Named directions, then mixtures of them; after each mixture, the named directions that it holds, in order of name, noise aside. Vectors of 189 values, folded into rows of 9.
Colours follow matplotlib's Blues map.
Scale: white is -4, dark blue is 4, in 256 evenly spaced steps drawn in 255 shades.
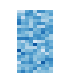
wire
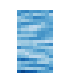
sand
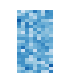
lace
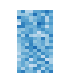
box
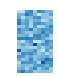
wire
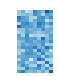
box, lace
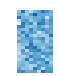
box, lace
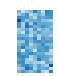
lace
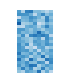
box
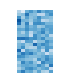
lace, wire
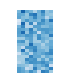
box, lace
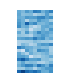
lace, sand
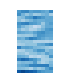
sand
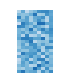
box, wire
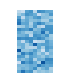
wire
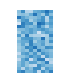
box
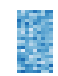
lace, sand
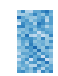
box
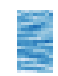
sand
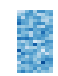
wire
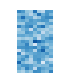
lace, wire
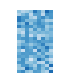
box, lace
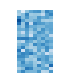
lace, wire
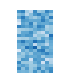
box, wire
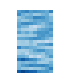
sand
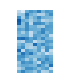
lace, wire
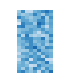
box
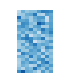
box, wire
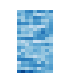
sand, wire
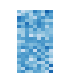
box, lace
